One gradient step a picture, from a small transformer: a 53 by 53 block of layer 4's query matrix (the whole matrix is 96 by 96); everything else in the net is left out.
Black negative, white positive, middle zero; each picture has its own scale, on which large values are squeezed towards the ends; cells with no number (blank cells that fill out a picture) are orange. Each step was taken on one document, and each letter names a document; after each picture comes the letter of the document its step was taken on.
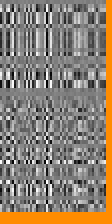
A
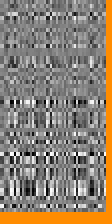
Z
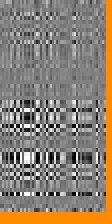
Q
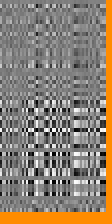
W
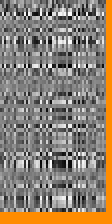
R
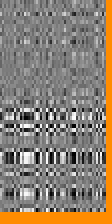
Q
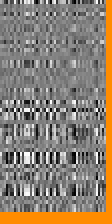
Q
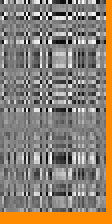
R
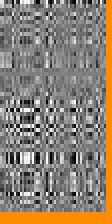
Q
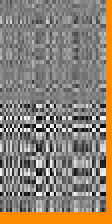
W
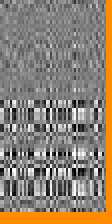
Z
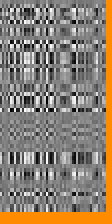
Q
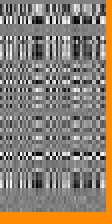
W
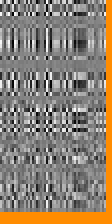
A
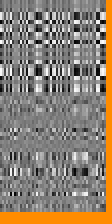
W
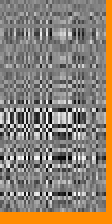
R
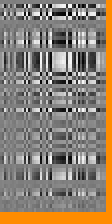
R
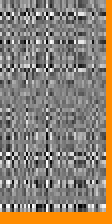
A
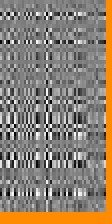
A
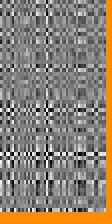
A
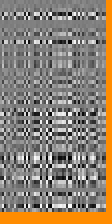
R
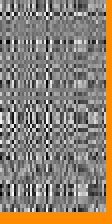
A
